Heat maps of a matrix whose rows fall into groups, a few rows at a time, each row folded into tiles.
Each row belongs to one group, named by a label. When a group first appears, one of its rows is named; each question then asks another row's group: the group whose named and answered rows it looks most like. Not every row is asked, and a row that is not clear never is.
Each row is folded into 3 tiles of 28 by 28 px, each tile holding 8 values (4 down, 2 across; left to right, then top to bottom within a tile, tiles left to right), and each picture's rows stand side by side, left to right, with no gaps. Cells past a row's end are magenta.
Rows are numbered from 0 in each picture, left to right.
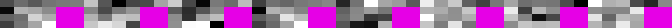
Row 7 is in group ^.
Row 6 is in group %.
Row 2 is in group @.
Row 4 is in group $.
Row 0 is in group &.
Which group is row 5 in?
^
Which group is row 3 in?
&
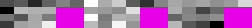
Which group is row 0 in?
&
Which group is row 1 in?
^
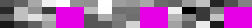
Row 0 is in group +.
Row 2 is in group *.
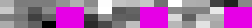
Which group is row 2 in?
^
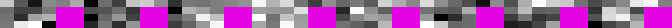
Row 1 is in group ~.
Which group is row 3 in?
^
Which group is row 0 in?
@
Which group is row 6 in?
$
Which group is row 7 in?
+
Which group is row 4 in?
+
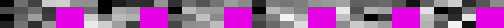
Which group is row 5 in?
*
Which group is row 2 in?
&
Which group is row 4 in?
%
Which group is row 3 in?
&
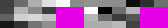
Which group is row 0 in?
+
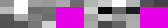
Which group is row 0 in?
$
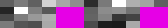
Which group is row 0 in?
+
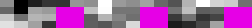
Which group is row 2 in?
$
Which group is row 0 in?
@
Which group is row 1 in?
$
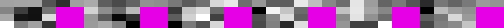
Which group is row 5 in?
&
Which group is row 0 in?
*
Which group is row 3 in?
+
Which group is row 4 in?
$
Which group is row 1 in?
%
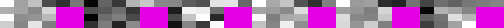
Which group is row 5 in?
&
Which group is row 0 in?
^
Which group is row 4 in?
^
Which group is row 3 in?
^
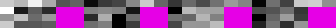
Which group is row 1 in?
~
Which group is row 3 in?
~
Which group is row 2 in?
&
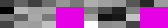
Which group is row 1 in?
*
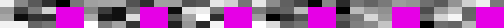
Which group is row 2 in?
+
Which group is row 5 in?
+
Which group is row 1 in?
*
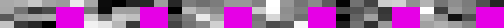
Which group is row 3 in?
$
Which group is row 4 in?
~
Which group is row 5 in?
%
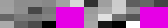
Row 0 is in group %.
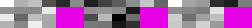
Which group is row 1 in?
~
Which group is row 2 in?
^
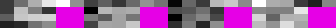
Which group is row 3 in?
^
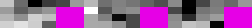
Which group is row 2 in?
@
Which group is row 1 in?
%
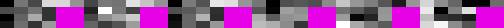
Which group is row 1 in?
+
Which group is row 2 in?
~
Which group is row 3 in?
@
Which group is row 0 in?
~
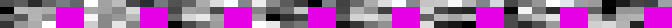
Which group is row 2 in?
+
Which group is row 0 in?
&
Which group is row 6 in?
+
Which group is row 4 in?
+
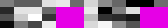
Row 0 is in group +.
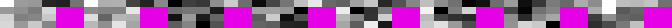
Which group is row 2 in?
~
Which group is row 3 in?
~
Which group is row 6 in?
@
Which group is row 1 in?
^
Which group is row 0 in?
^
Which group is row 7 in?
$
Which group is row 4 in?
*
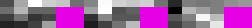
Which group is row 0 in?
$
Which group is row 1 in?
$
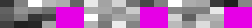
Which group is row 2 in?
^
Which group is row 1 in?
^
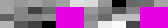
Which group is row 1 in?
@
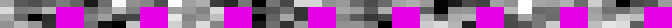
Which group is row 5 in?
@
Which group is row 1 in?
$
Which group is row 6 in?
$
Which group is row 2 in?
^
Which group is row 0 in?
%
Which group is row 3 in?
~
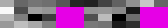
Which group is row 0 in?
%
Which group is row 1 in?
~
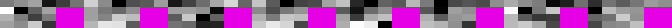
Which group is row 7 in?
&
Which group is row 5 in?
@
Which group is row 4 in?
@
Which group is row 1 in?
@
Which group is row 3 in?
@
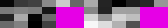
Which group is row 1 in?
@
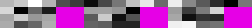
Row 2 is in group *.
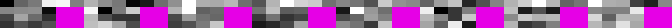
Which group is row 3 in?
$
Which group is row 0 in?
~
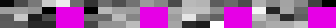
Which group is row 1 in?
&
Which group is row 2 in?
$
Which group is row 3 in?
%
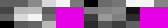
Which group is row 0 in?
+
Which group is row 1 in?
~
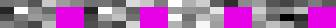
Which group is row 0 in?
+
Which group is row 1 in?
+
